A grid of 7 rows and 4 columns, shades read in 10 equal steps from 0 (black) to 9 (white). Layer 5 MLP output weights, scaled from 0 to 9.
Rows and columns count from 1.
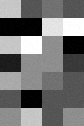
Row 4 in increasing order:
1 2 5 5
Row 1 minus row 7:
2 -4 1 -2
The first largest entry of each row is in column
1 4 2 2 1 1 2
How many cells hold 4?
2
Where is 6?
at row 5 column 1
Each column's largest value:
7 9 8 9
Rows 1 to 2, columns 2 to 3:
3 4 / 0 8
